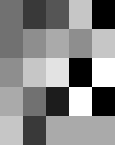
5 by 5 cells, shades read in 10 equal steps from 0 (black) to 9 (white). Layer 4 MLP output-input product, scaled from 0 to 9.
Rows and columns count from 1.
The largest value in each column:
7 7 8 9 9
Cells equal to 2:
2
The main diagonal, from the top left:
4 5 8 9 6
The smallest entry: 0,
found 3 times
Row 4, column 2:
4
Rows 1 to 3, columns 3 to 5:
3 7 0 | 6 5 7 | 8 0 9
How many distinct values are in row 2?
4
